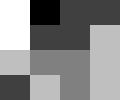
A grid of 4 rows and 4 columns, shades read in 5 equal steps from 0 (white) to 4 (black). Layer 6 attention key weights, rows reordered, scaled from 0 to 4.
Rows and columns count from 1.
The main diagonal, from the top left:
0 3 2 1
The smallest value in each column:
0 1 2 1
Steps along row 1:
up down same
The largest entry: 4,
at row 1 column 2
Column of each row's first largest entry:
2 2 2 1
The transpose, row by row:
0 0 1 3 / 4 3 2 1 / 3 3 2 2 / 3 1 1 1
